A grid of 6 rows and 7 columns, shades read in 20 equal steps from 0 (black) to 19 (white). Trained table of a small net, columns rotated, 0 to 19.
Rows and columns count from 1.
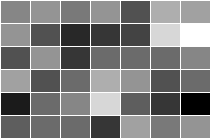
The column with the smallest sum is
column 3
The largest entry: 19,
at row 2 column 7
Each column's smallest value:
2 6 3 4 5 4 0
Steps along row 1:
up down up down up down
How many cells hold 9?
2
